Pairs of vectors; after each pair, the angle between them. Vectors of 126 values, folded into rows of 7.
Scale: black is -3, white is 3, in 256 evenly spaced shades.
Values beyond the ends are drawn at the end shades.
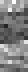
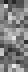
partly opposed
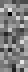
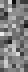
orthogonal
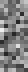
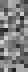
nearly opposite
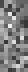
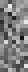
nearly opposite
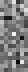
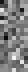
orthogonal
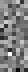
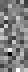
nearly opposite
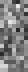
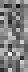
partly opposed
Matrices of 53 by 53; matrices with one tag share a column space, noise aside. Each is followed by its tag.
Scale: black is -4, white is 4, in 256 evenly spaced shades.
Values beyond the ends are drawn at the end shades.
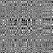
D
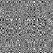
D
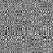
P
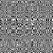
D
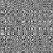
P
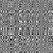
P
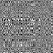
D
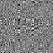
D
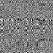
D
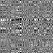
D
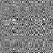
D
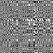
D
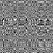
D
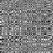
P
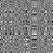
P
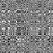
P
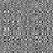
P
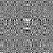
D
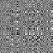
P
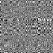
D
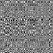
D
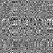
D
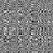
P
